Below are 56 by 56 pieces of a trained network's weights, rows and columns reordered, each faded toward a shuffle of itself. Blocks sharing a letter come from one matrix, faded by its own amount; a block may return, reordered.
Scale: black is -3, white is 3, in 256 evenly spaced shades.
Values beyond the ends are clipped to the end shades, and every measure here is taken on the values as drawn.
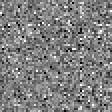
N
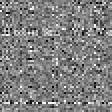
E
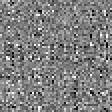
E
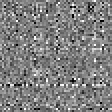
E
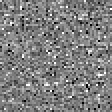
N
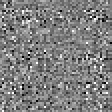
E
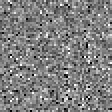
N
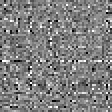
E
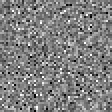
N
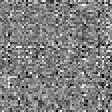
E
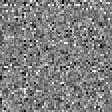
N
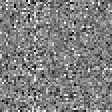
N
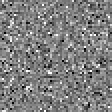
N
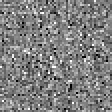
N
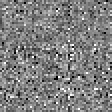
N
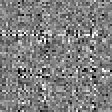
E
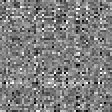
E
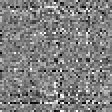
E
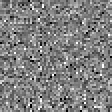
N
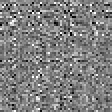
E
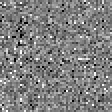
N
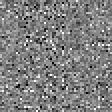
N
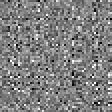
E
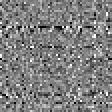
E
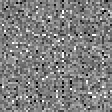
N
